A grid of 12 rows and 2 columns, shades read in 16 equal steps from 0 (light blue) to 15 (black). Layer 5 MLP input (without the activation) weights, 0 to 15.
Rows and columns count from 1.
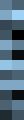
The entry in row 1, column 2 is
8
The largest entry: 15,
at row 4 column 2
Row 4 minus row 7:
8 13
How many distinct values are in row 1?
2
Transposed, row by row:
6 3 10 9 3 8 1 9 3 10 8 12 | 8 0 9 15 6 14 2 8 3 14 6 9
